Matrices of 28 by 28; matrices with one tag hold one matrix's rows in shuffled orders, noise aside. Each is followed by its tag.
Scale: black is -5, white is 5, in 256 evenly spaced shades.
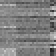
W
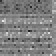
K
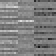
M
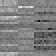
M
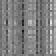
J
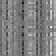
J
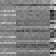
W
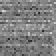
K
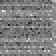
K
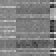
W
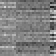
W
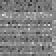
K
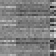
W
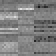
M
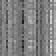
J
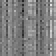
J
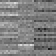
M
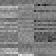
M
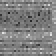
K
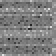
K
